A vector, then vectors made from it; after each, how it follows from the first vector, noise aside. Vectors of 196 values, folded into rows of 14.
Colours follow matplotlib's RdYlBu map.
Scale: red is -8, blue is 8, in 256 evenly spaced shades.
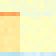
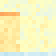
copied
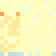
partly zeroed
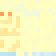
partly zeroed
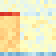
scaled up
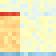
scaled up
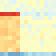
scaled up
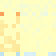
partly zeroed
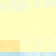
partly zeroed
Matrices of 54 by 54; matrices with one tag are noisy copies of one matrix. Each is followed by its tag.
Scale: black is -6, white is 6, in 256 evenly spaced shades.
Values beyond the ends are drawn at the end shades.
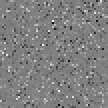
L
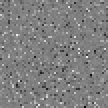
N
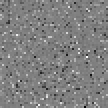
N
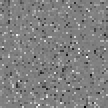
N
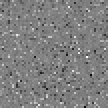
N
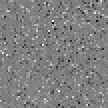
L
